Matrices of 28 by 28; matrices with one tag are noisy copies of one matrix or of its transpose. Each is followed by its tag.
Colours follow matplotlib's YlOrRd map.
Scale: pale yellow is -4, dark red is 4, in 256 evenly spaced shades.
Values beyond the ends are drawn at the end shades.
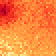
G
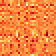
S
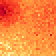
G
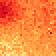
G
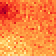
G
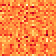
S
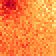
G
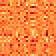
S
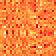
S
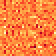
S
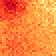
G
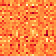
S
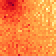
G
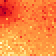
G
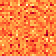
S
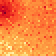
G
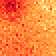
G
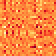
S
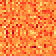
S
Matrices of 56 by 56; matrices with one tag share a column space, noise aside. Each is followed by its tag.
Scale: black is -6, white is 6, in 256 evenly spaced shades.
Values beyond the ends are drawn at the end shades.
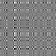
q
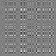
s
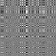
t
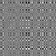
q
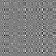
s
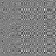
s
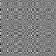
s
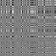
t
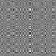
s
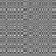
s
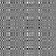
q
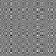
s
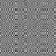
s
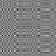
s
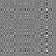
s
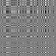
t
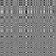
t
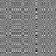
s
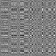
s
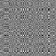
s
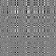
t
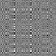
s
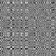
q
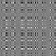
q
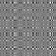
q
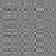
s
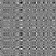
q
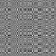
s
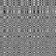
t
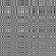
t
